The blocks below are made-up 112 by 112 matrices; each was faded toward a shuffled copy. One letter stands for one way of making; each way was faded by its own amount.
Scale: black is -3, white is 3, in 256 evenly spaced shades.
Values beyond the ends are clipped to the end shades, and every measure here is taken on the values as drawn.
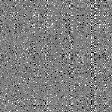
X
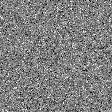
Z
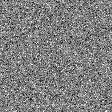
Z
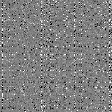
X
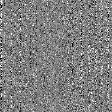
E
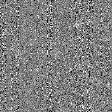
E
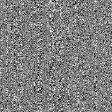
E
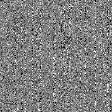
E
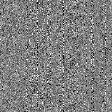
E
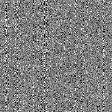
E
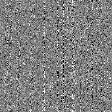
E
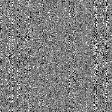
E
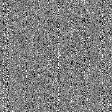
E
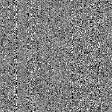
E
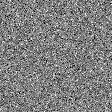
Z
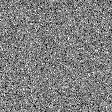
Z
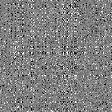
X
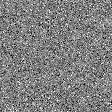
Z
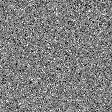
Z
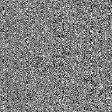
E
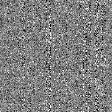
E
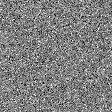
Z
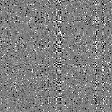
X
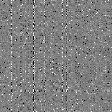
X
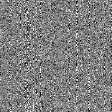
E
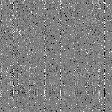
X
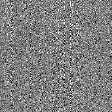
E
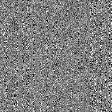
E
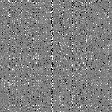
X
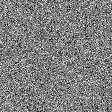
Z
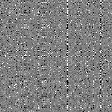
X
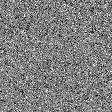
Z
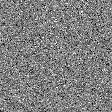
Z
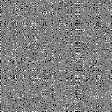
X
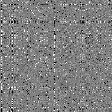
X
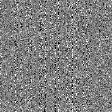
E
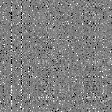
X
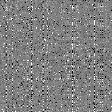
X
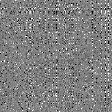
X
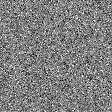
Z
